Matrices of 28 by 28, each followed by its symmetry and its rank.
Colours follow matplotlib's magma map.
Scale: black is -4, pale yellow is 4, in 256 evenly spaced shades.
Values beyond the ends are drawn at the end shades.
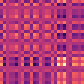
symmetric, rank one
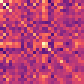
symmetric, rank five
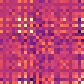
symmetric, rank three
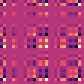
symmetric, rank one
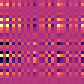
neither, rank one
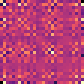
symmetric, rank three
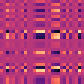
neither, rank one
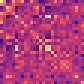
symmetric, rank five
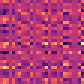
neither, rank two
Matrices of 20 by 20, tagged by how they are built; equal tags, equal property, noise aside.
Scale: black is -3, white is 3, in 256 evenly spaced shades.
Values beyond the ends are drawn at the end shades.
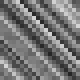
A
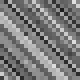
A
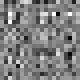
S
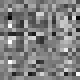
S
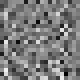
S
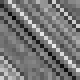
A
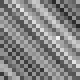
A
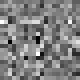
S
